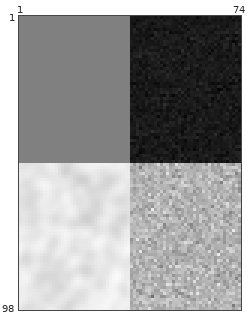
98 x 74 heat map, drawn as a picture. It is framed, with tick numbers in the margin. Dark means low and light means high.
It is made of 2 by 2 panels. Panel 1,1: middling, flat. Panel 1,2: very low, fine-grained, faint in contrast. Panel 2,1: very high, blotchy, faint in contrast. Panel 2,2: high, fine-grained.
